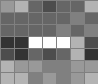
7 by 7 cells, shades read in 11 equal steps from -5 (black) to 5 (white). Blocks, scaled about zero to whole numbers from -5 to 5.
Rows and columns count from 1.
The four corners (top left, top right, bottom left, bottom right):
1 2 2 2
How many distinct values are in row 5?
4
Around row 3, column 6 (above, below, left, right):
0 2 0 0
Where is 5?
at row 4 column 3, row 4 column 4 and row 4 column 5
